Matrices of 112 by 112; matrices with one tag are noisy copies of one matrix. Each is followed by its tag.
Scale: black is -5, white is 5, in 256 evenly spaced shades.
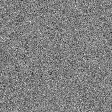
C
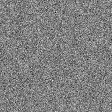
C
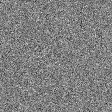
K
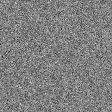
K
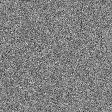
K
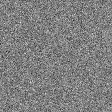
K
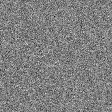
K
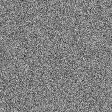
C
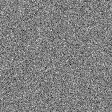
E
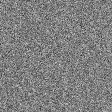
K
